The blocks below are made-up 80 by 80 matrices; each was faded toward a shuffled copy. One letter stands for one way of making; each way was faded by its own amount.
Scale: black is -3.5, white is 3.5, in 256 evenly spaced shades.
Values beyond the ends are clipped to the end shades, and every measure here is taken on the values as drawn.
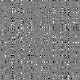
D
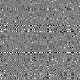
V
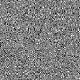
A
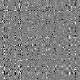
D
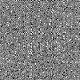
A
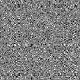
A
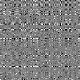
V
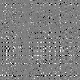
D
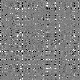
D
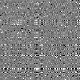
V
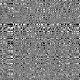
V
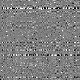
V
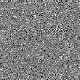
A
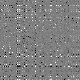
D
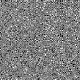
A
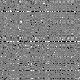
V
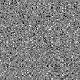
A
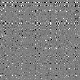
D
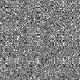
A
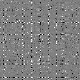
D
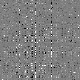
D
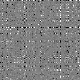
D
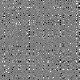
D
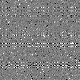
V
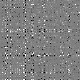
D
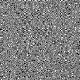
A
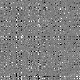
D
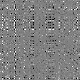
D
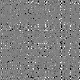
D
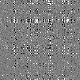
D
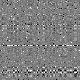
V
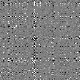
D
